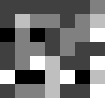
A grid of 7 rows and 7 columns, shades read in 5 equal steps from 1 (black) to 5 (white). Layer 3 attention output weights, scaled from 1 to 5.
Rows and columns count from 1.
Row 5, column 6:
2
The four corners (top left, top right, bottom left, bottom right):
2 3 2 5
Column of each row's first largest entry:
7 2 7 2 3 1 7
